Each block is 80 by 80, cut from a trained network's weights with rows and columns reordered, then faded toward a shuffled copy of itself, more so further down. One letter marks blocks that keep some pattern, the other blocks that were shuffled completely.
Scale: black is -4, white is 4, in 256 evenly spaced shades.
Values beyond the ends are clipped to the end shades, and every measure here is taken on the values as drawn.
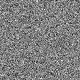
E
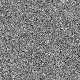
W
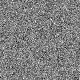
W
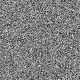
W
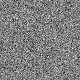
W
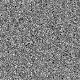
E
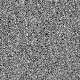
E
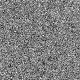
W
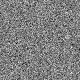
W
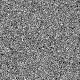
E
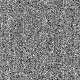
E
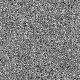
W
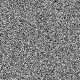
W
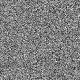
E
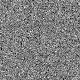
W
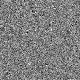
E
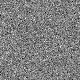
W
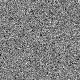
W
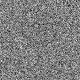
W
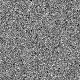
W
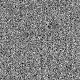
E
